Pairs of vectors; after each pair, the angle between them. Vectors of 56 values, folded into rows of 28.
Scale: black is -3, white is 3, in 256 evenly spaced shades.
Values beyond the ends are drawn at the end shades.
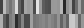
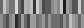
nearly parallel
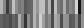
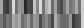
partly aligned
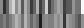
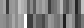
partly aligned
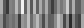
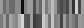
partly opposed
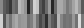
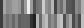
partly opposed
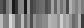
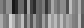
nearly parallel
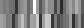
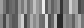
partly aligned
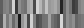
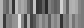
nearly opposite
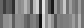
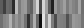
nearly parallel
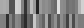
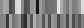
nearly parallel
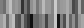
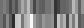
nearly opposite
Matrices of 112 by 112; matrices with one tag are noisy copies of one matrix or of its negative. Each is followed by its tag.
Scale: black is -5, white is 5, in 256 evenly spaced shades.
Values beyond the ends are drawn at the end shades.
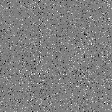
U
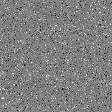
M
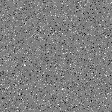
M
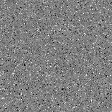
M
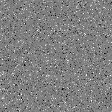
M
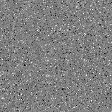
M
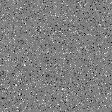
M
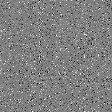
U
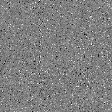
U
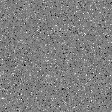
M
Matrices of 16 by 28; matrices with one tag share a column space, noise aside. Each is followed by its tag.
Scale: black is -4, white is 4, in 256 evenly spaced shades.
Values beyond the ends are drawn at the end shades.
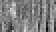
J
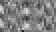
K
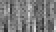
J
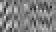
K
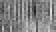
J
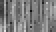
J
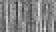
J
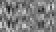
K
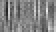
J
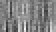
J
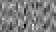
K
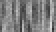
J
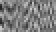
K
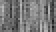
J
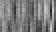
J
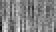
J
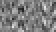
K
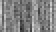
J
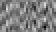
K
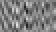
K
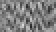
K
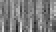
J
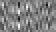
K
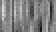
J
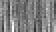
J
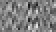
K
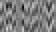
K
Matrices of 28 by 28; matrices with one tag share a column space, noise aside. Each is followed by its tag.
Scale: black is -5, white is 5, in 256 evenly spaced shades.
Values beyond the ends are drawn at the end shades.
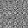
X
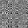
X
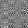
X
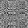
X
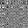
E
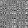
X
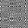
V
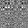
E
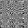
X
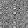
X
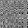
X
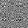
V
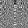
E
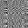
X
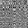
E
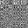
E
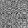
X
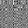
E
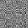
X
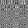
E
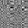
E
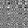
E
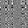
E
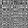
E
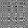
V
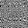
V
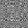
V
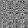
X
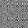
V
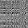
X
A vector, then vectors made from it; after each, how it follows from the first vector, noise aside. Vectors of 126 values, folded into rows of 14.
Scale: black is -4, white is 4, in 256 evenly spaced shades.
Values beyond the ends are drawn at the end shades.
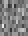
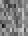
sign-scrambled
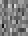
negated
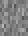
shrunk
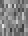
sign-scrambled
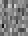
negated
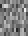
reversed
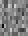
negated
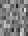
reversed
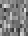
reversed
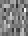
reversed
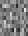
reversed
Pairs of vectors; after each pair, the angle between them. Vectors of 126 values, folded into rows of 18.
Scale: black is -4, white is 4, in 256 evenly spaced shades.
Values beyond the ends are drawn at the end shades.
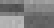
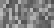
orthogonal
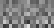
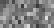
partly aligned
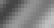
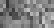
partly aligned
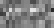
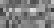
nearly parallel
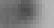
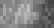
nearly opposite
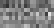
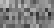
nearly opposite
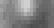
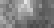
nearly parallel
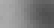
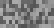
orthogonal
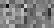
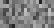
partly opposed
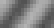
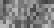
partly opposed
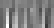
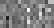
partly opposed
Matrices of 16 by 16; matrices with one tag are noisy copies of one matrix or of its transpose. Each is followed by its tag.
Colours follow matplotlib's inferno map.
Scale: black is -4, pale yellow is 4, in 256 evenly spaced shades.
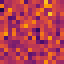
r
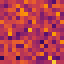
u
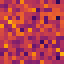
u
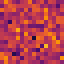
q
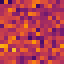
r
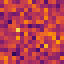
q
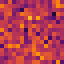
q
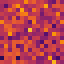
u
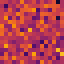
u
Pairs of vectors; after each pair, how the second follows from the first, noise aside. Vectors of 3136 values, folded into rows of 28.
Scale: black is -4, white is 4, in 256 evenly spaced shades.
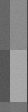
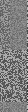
sign-scrambled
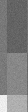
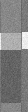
wrapped around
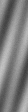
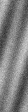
reversed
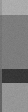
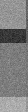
reversed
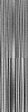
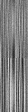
negated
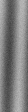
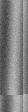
wrapped around
